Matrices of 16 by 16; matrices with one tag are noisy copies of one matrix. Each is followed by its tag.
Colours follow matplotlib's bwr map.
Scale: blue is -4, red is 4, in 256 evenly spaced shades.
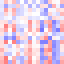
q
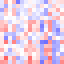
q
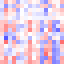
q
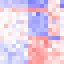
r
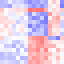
r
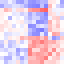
r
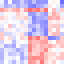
r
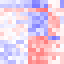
r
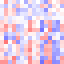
q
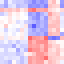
r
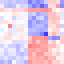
r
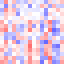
q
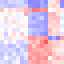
r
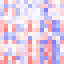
q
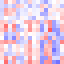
q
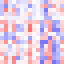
q
